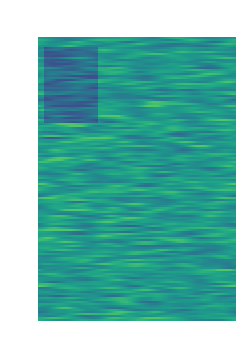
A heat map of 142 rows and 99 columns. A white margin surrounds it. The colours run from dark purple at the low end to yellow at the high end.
In the top left lies a patch that is lower than the rest. The top left is the ninth with the lowest average. Streaks run across, left to right. The halves do not mirror each other.
